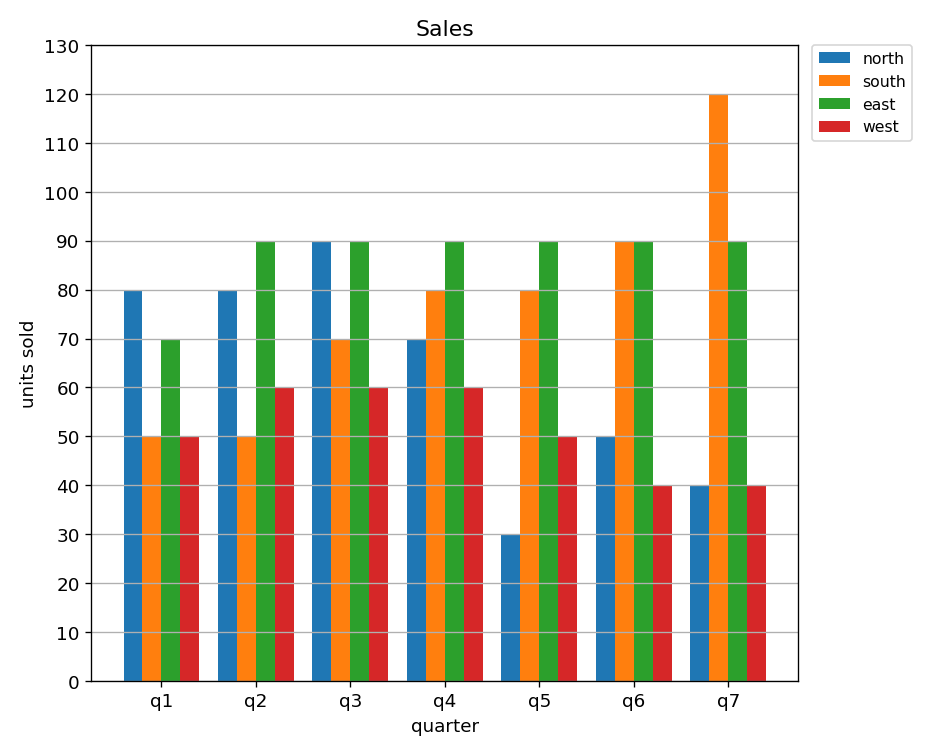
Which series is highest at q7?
south
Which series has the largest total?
east
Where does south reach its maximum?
q7
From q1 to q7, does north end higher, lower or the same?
lower
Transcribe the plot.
Title: Sales
x-axis: quarter, ticks q1 q2 q3 q4 q5 q6 q7
y-axis: units sold, ticks 0 10 20 30 40 50 60 70 80 90 100 110 120 130
Legend: north, south, east, west
Values:
north: 80 80 90 70 30 50 40
south: 50 50 70 80 80 90 120
east: 70 90 90 90 90 90 90
west: 50 60 60 60 50 40 40
